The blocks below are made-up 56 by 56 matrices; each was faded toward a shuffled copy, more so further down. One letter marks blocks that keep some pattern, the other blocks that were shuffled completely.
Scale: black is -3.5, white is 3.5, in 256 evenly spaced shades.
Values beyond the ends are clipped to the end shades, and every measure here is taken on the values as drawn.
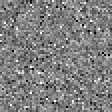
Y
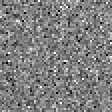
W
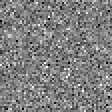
W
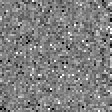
Y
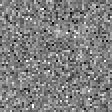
W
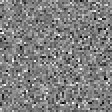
Y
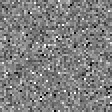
Y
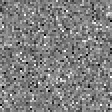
W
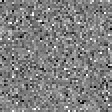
Y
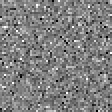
W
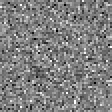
W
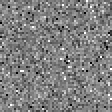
W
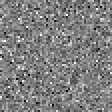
Y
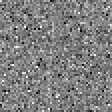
W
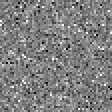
W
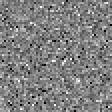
W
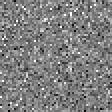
W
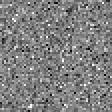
Y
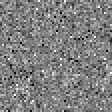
W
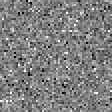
W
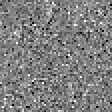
Y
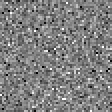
W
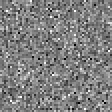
Y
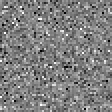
Y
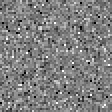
Y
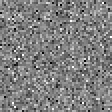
Y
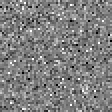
W
